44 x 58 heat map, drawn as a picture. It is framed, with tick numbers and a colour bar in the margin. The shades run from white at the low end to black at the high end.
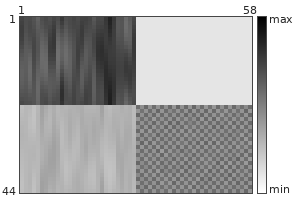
The table splits into 2 rows of 2 panels. Panel 1,1: high, streaked downward. Panel 1,2: very low, flat. Panel 2,1: low, streaked downward, faint in contrast. Panel 2,2: middling, checkered.
